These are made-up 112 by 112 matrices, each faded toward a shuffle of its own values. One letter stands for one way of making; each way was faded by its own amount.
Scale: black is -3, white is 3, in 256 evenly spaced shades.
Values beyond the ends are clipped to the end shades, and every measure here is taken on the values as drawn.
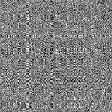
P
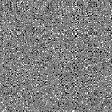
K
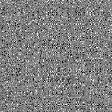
K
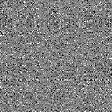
K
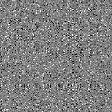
K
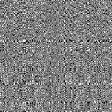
P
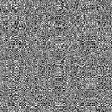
P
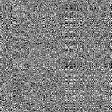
P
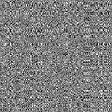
P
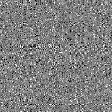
K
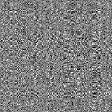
P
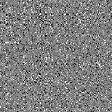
K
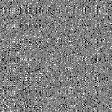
K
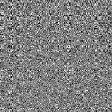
P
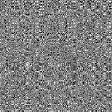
P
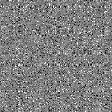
K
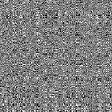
P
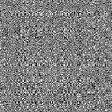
P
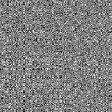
P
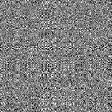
P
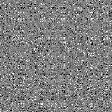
K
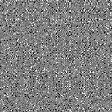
K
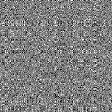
P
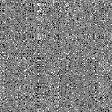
K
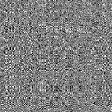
P
